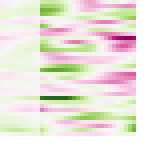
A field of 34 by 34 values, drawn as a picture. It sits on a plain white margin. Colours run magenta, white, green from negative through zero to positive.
Streaks run across, left to right. On average the colour sits 50% of the way up the scale. A vertical seam about 30% of the way across splits the table, and the left part is calmer. The middle left is the calmest part.
